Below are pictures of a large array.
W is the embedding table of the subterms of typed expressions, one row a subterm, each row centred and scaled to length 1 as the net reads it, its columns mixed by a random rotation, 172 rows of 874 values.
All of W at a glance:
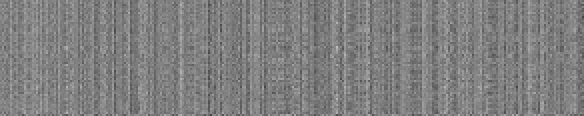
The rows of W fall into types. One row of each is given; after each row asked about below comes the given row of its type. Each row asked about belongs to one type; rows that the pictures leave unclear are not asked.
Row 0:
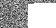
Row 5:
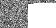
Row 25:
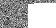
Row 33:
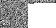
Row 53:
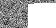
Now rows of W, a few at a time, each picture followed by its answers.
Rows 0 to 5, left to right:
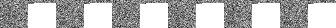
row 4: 0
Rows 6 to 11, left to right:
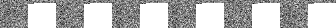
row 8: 25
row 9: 25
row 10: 5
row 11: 0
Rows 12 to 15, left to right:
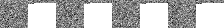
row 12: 53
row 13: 0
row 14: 33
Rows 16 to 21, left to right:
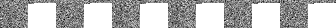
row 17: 53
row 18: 0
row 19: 0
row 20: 33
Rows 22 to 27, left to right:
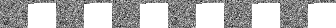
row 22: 53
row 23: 5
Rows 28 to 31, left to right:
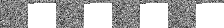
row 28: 33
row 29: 53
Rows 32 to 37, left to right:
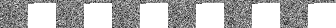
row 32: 0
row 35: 25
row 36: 25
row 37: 53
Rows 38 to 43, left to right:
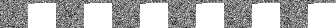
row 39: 0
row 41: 53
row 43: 25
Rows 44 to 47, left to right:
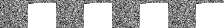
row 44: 5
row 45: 5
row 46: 53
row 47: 5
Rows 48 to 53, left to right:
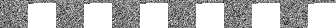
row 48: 5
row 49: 33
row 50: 33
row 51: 33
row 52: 0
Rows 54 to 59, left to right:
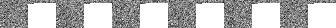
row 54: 33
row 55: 33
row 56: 5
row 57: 33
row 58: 25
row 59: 33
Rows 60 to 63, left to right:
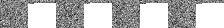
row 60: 33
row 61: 0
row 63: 53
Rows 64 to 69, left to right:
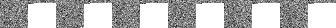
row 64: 5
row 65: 25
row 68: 5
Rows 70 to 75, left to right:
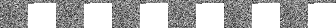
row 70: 0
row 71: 0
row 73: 33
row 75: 33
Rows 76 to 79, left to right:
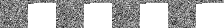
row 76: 5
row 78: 0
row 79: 53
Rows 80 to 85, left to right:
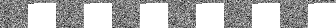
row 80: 25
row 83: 53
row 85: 53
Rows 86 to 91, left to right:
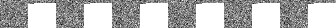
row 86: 33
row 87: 53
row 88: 25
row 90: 5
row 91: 25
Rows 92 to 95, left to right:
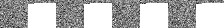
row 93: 33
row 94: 33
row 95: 5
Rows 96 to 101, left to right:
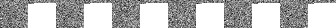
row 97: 25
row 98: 0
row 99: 5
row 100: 33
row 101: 25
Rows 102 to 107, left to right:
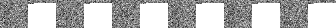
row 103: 33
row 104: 0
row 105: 33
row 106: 0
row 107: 5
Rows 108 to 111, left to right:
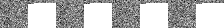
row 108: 25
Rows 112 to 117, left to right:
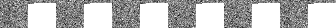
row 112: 0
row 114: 5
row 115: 25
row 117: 25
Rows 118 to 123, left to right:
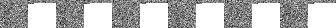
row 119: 25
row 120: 33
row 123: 0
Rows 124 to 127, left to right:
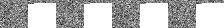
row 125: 53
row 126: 0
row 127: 5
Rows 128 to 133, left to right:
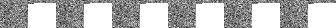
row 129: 0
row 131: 0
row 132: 0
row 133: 5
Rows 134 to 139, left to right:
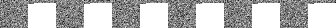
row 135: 53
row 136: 5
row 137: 0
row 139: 33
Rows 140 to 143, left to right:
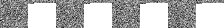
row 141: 25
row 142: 5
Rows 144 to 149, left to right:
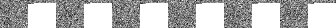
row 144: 25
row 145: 0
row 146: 5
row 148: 0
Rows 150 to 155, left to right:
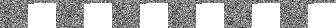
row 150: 25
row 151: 0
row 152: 33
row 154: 53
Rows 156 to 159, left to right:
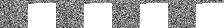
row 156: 5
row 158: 53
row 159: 53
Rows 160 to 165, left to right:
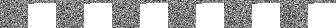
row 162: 53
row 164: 5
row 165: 0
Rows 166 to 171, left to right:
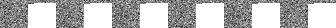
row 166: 5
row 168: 0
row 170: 0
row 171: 33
